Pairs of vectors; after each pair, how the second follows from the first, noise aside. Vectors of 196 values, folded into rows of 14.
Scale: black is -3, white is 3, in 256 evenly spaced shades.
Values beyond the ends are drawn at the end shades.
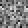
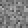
shrunk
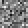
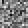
copied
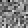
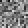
copied
